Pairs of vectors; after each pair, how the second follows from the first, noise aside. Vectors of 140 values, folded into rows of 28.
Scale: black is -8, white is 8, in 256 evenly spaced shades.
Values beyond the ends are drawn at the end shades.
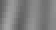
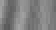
negated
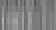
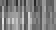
scaled up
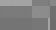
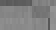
negated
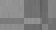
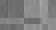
negated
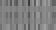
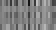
scaled up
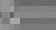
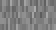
shuffled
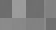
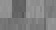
negated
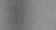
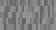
shuffled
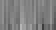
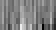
scaled up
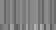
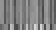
scaled up
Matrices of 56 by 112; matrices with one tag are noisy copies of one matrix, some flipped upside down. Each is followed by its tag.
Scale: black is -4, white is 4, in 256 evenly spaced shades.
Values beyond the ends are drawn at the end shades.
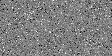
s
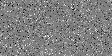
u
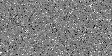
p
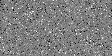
s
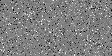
s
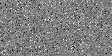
u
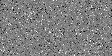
s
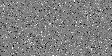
s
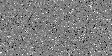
p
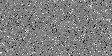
p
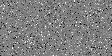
s
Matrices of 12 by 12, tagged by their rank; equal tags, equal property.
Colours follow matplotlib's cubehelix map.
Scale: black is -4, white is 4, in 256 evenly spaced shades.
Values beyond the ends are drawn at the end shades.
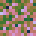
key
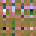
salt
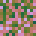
key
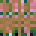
salt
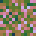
key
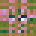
salt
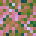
key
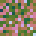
key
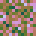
key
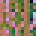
salt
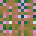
salt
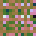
salt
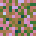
key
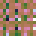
salt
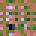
salt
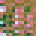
salt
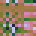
salt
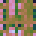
salt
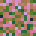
key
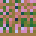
salt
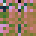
salt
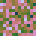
key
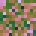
key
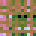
salt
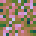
key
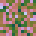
key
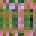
salt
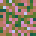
key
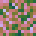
key
